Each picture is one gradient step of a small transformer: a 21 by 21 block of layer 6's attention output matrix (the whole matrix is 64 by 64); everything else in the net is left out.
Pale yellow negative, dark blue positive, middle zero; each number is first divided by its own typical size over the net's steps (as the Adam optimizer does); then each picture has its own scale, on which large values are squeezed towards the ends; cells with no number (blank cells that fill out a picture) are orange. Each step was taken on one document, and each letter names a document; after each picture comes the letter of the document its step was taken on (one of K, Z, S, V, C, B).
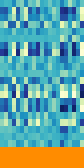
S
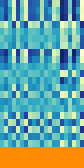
S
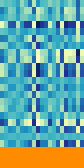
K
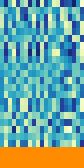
S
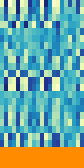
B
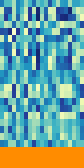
S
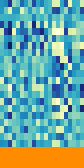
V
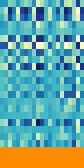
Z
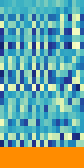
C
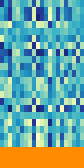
K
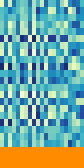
C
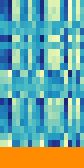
V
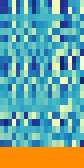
V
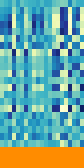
V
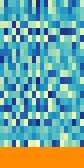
S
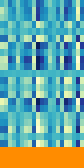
Z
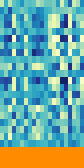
V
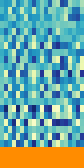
B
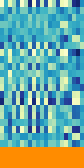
C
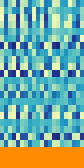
B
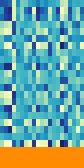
K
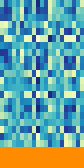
S
